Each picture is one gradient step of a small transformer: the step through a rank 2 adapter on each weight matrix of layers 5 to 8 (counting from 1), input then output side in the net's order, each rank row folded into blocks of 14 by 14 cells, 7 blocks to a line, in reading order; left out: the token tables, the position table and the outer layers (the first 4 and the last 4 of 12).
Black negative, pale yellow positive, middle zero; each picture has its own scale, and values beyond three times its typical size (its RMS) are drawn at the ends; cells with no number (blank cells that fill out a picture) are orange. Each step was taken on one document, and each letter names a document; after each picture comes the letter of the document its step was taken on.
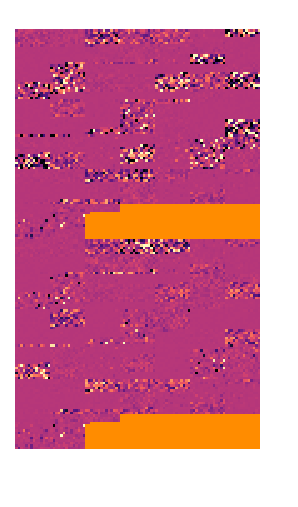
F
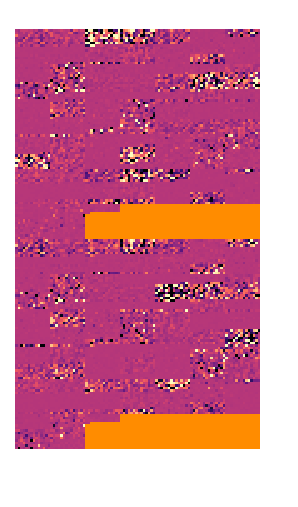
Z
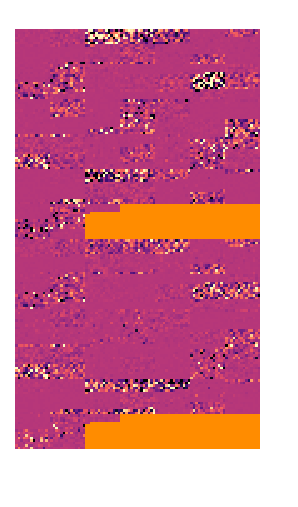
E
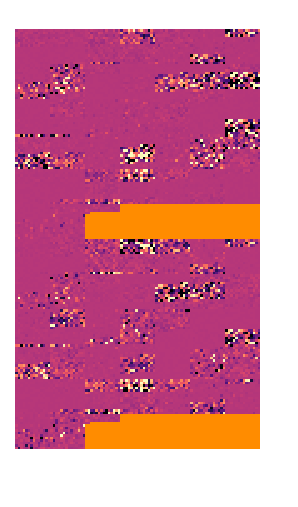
F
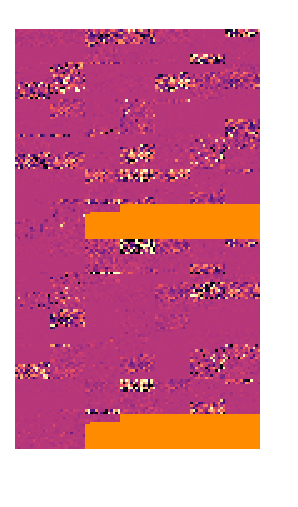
F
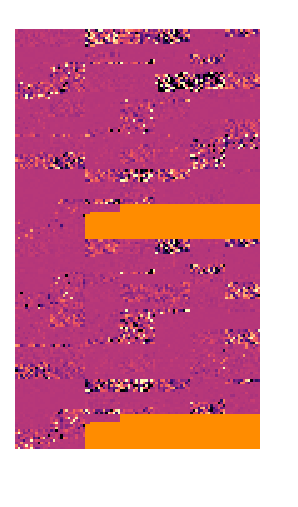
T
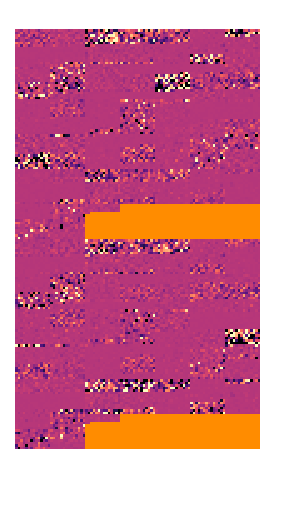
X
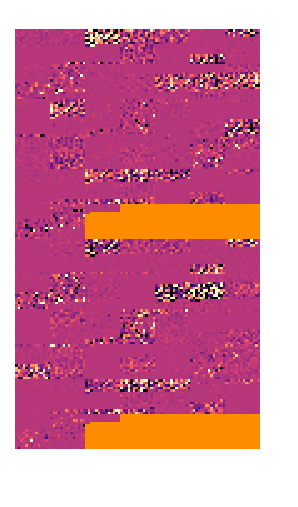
Z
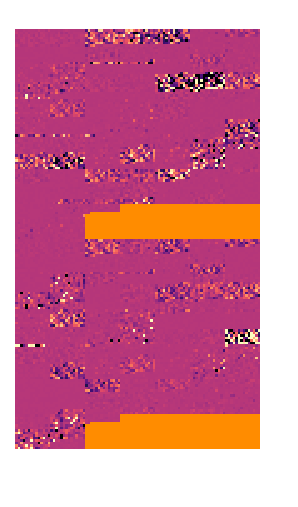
T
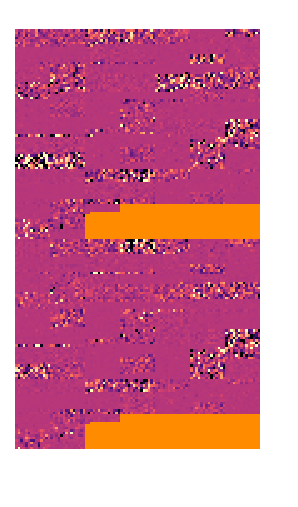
X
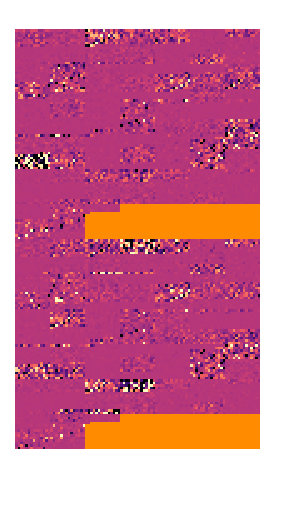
X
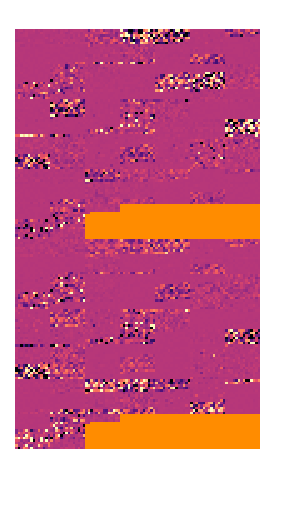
E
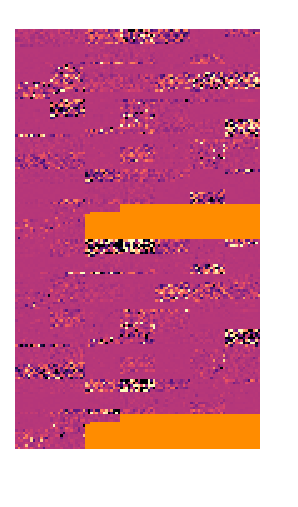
E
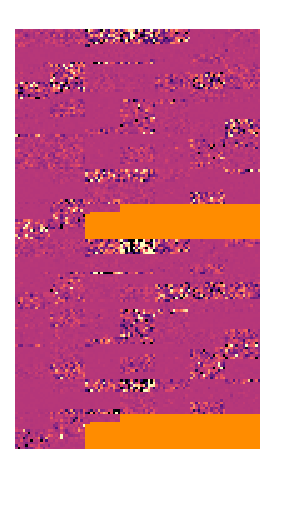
X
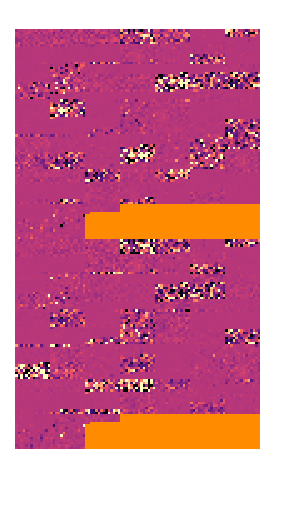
F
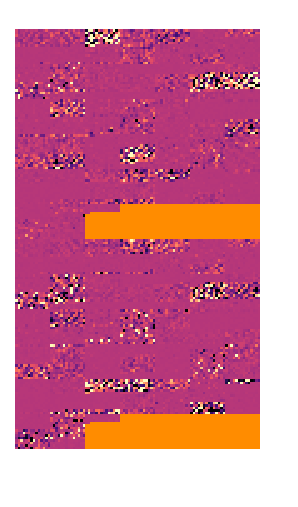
Z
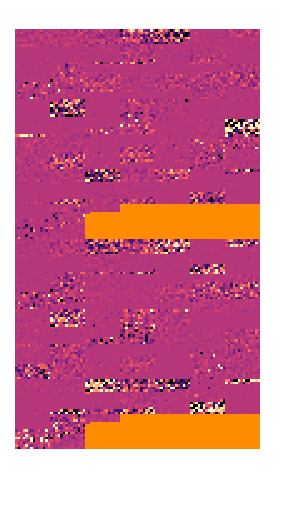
E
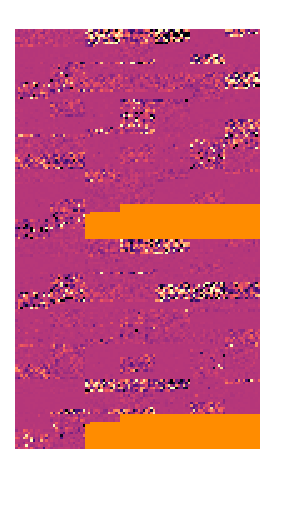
E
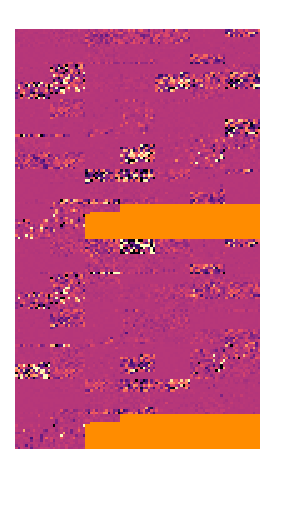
F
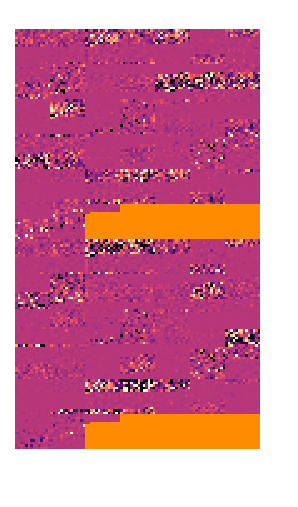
X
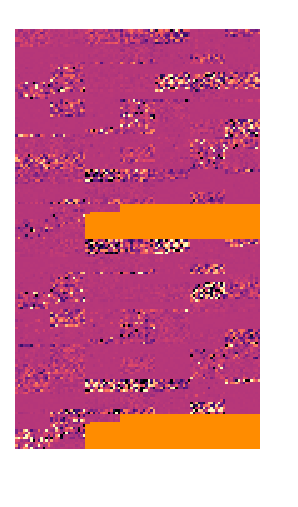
E
